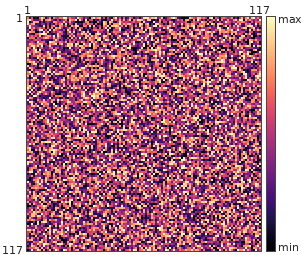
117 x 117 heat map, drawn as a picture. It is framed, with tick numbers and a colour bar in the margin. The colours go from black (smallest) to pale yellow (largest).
Grain: fine. Average level on the scale: 50%. Mirror symmetry: none. Stripes: none. Histogram: flat. Slope: none.
